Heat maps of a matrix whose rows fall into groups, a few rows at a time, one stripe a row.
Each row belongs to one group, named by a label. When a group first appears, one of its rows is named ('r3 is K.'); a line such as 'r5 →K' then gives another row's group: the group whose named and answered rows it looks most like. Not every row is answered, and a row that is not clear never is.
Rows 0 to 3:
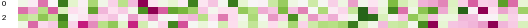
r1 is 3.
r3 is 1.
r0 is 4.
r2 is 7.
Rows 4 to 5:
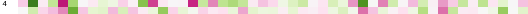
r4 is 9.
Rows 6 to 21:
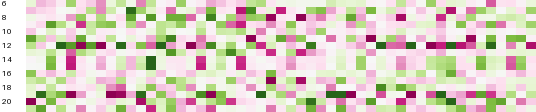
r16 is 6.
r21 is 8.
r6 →1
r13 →8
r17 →8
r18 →6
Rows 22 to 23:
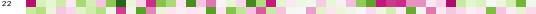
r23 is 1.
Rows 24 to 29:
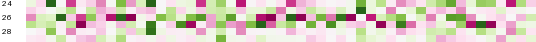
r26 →8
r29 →1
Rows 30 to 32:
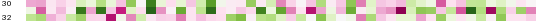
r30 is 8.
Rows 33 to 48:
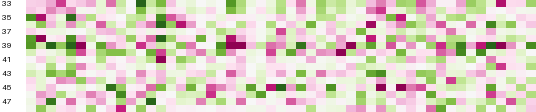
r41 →3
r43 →7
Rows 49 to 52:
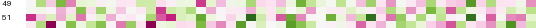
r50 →3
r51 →3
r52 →4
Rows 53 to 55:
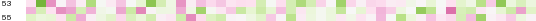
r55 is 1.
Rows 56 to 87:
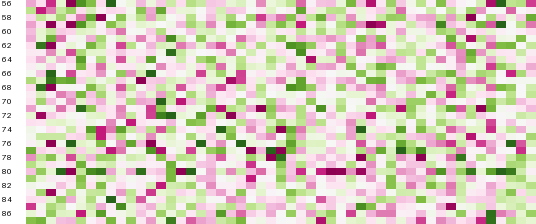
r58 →8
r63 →9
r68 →4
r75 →8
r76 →4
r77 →6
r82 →3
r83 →4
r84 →7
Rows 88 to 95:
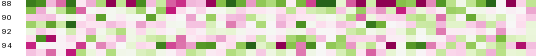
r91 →7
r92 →1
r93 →4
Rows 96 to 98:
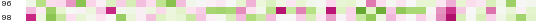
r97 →6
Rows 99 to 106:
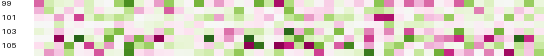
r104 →4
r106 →1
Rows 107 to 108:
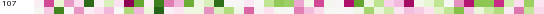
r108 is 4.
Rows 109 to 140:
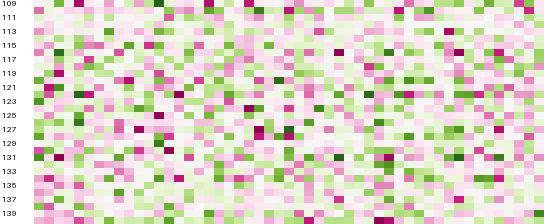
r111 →3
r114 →7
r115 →1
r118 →9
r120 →6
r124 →8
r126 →7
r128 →6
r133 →6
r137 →6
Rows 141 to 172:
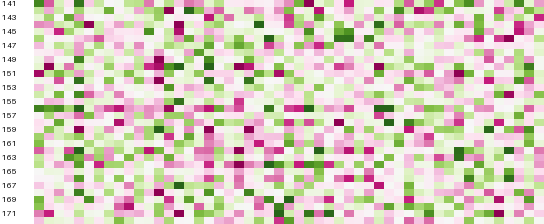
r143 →9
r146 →1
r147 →8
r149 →4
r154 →7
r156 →7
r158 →6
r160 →3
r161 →3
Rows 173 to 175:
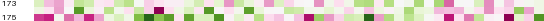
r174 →4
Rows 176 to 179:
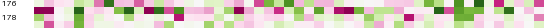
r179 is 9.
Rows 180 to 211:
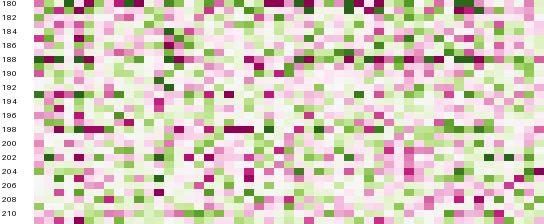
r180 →8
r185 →9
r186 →3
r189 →3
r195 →4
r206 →1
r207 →4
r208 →8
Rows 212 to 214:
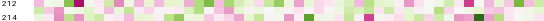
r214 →9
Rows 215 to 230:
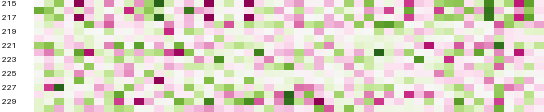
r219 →3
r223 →1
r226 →4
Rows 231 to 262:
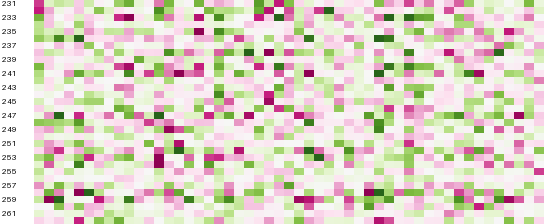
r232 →8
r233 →6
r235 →1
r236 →7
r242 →9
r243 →6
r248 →7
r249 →3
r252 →9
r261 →1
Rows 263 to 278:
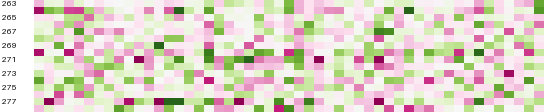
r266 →9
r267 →7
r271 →8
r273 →1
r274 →3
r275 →7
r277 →9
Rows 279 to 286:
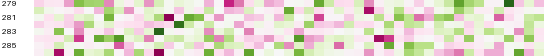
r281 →3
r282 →9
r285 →6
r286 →4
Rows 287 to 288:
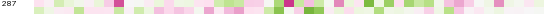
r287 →6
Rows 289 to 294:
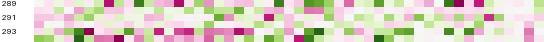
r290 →8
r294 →7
